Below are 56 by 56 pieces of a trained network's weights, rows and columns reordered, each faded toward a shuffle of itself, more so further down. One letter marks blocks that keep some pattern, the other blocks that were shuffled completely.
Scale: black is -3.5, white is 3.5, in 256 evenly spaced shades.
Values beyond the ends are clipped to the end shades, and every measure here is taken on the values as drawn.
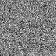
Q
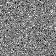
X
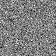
X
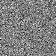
X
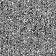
Q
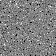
X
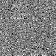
Q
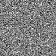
Q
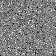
X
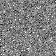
X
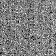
Q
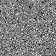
X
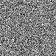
X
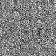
Q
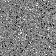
X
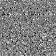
Q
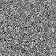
Q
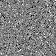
X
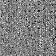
Q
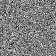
X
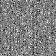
Q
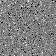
X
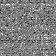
Q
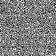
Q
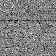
Q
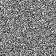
X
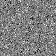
X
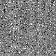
Q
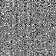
Q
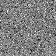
X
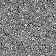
X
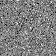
X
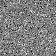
X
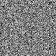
Q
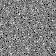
X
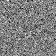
X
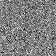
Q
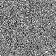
X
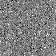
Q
